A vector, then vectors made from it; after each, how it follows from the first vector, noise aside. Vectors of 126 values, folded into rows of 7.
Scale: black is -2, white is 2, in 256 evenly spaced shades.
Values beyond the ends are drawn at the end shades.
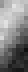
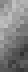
shrunk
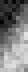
reversed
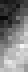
reversed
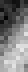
reversed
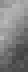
shrunk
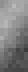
shrunk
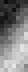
reversed
